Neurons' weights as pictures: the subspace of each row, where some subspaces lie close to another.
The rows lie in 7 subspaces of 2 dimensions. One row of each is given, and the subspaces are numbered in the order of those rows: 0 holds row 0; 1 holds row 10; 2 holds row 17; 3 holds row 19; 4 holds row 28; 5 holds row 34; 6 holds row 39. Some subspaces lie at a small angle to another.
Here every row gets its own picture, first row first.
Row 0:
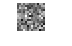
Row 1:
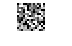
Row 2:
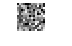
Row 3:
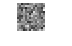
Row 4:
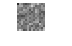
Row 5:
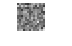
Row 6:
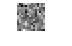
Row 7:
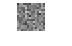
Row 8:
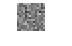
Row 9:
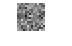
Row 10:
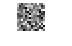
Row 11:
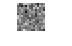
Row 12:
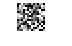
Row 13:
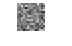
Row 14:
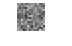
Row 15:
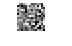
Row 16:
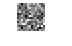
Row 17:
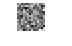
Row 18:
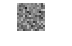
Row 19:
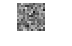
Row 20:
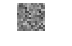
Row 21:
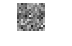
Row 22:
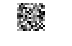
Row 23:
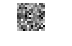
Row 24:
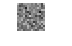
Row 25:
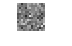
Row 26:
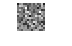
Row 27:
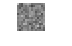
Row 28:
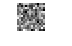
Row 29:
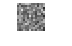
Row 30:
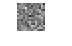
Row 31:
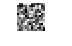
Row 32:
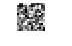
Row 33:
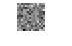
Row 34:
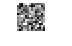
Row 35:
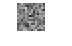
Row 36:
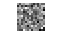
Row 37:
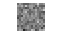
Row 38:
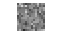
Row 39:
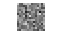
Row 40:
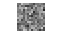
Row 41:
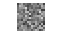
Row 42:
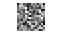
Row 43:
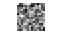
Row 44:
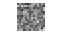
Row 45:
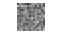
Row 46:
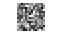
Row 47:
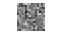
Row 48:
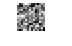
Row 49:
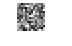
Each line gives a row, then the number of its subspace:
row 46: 3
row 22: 1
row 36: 2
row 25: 5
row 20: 1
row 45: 2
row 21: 5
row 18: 4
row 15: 2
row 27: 5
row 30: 2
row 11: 4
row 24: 4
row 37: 4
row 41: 1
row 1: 4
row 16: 5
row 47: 6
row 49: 3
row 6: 6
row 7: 6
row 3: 3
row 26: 4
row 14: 0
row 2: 3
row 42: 1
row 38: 6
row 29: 3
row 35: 3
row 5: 2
